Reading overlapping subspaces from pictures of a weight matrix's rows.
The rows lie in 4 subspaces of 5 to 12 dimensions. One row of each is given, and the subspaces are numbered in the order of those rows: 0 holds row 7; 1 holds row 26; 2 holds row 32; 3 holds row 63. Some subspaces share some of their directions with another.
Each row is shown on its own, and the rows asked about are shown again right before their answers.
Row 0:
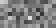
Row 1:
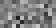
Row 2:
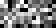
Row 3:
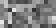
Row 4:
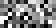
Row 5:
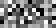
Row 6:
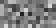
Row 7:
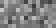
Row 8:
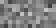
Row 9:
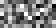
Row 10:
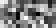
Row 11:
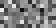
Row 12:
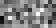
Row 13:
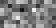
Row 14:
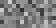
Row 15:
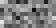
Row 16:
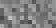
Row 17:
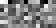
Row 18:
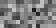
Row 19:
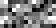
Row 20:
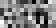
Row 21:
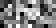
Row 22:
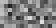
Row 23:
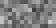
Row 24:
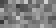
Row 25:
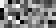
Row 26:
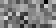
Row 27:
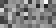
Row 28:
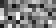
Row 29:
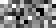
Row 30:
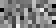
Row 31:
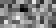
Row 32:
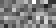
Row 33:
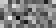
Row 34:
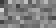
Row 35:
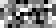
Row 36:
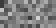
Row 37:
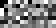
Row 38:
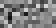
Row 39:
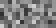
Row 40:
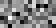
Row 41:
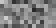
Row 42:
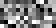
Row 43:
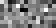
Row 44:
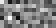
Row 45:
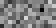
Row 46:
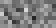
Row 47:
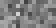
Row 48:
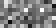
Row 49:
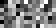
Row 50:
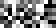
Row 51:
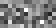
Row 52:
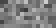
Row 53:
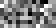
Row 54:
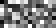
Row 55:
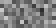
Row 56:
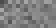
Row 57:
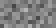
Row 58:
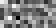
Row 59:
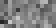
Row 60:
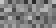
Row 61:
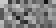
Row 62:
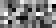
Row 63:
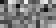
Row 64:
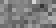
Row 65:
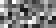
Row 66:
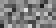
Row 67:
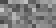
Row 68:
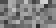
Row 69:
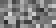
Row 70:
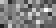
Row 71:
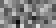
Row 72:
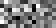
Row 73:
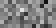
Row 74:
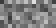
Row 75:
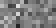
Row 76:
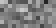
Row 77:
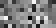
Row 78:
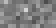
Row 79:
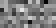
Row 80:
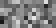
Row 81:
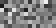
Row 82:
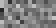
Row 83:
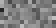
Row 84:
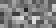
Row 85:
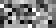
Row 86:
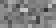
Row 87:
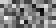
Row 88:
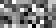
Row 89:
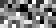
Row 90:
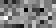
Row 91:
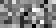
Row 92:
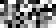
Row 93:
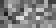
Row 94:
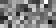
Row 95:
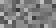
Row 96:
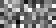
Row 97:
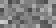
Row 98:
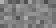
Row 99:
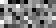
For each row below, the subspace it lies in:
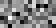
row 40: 2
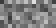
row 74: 2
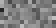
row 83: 1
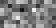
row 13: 3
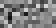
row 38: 2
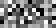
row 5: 1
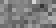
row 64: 2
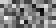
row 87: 1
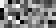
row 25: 2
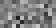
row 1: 0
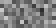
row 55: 1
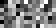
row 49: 3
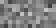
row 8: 3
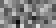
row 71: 0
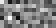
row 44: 2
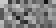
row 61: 1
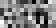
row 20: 2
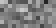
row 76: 3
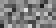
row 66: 2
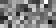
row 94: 1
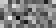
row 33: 1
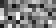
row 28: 1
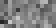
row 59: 0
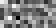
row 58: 1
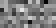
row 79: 0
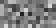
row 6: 3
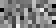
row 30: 0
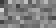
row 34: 1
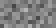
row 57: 1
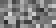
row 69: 0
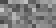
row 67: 0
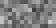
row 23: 2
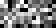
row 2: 3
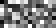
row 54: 3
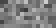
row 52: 3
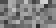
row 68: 3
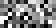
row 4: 1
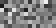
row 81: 2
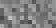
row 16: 0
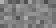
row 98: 2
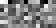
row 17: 3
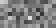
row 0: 1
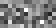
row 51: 0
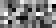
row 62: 0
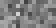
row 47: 3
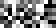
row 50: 0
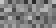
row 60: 2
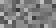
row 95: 0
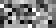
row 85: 2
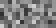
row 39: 1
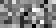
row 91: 1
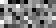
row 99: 3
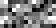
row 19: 2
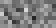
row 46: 0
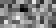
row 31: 3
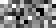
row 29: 1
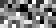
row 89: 3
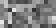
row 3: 2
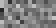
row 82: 1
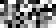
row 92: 3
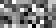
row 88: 1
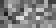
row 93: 0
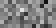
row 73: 1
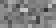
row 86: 3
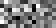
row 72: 0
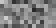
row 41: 1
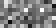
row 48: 0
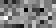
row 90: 0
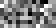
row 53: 0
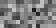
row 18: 3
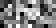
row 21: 0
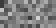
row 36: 1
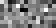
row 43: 3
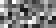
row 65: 0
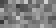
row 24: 3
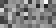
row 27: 2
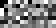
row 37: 2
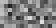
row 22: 0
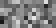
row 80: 0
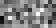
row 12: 2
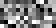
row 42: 0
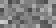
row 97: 0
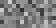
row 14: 1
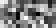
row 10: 0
